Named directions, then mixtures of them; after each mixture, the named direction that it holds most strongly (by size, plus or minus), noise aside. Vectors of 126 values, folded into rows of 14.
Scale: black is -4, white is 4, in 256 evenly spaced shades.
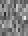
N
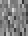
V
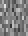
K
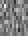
K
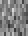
V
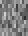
N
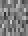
N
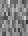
N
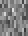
V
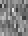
N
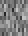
N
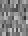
N
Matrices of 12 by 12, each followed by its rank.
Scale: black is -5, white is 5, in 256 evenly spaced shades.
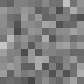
full rank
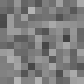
full rank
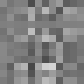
two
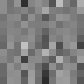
two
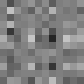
two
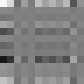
one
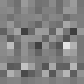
two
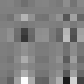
one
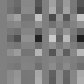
one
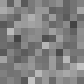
full rank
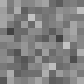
full rank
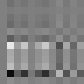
one
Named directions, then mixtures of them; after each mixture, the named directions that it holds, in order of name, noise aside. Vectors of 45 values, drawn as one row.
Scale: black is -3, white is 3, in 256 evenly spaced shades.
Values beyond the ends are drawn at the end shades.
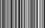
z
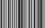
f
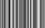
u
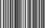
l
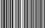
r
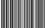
r, u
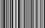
r, z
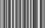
r, u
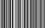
r, u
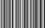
r, u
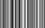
l, r, z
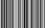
l, r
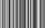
u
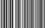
r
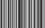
f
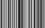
f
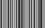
f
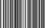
l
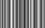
u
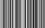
l, r, u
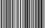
r, z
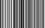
r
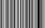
u, z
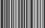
l, z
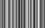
f, u, z
